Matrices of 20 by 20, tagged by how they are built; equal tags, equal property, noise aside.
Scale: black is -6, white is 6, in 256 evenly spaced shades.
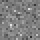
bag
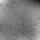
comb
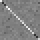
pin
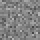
bag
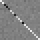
pin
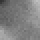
comb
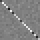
pin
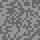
bag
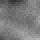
comb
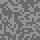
bag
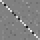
pin
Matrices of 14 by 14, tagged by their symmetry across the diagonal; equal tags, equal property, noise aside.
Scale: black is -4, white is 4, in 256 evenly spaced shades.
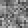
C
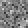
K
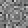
K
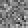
K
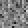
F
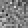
C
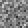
K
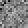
K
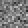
F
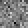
F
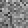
F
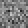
F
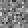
C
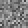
C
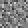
C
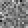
K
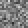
F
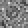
K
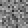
F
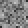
K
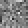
C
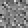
C
